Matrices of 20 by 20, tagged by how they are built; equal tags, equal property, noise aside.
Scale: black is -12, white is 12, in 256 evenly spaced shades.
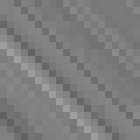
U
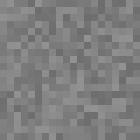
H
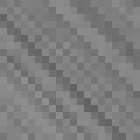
U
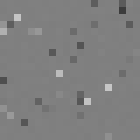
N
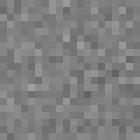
H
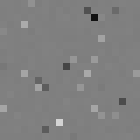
N
